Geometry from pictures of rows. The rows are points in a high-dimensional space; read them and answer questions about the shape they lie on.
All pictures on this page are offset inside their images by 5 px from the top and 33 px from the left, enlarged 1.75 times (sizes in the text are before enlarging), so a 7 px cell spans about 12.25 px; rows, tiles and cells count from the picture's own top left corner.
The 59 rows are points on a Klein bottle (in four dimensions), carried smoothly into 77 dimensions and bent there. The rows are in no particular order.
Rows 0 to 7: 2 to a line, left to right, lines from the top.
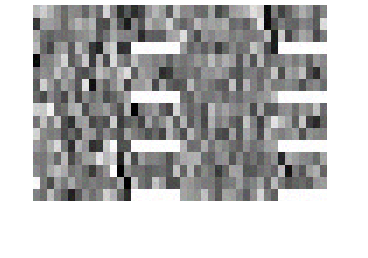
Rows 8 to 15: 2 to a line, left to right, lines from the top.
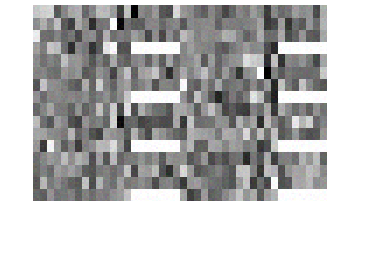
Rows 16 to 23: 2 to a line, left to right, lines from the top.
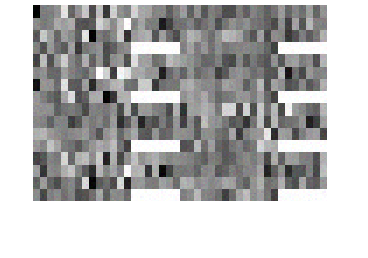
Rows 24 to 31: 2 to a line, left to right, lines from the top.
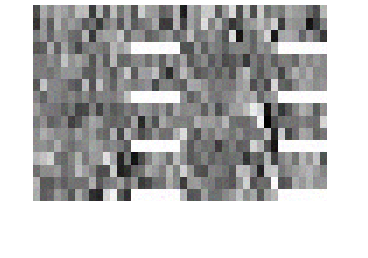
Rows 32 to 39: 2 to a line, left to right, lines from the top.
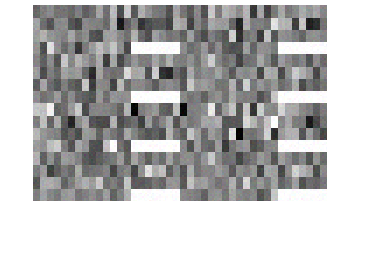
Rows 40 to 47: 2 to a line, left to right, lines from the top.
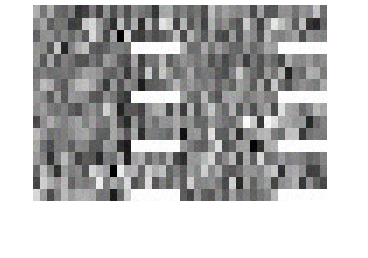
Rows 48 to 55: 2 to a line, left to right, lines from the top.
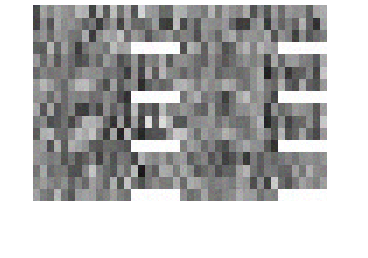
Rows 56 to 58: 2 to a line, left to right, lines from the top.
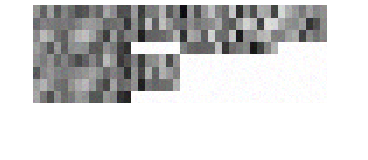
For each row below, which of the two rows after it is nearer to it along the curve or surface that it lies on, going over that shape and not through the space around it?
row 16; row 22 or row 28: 22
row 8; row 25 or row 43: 43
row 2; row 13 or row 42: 13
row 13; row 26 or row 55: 26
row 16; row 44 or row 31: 31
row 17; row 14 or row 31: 31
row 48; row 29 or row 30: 29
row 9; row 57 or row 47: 47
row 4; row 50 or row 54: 54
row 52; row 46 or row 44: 44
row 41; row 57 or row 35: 35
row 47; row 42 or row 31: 31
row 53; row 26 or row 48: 48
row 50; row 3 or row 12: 12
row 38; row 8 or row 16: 16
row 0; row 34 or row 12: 12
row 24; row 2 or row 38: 2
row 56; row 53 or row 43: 53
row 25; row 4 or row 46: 46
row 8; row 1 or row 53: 1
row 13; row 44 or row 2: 2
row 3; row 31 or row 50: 31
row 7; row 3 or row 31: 31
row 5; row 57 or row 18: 18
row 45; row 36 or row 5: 5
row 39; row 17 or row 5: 5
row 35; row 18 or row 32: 18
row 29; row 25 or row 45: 25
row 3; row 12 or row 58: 12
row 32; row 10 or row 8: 8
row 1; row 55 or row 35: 55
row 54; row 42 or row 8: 42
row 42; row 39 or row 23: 23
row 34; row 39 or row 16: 39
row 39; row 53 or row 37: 37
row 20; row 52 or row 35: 52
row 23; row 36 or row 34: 36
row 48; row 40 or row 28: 28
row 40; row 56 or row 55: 56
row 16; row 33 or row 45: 45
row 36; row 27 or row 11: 11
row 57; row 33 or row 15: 33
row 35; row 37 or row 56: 37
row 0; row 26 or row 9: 9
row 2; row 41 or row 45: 45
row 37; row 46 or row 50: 46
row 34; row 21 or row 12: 21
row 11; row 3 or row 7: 7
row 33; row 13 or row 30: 13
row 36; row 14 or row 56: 56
